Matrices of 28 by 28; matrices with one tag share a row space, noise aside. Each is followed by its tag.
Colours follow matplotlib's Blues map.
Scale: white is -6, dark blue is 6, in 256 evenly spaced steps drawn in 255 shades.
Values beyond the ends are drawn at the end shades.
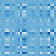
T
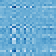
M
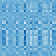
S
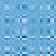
T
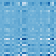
T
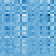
T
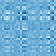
T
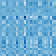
S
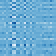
M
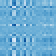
M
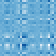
T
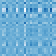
S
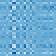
M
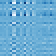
M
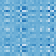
T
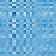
M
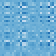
T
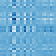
M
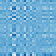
M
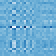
M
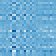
M
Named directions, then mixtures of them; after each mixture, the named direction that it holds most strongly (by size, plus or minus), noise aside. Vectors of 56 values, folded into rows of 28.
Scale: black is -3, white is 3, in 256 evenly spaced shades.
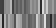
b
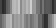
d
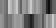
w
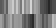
w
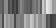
w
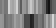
w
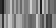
b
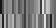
b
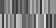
b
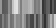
d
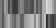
w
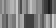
w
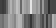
d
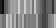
d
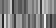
b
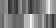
w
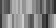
d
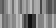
w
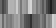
w
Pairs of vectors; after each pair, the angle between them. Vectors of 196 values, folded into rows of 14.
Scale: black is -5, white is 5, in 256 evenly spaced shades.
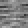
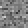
partly opposed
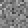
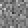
nearly parallel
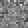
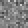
nearly parallel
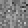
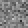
partly aligned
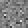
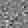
partly opposed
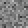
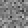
orthogonal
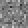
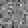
nearly opposite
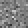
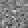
nearly parallel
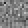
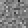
orthogonal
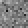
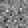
partly opposed
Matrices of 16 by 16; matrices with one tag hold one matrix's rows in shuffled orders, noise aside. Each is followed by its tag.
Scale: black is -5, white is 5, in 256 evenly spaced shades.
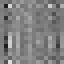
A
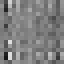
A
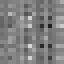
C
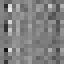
A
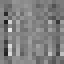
A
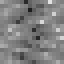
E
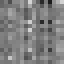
C
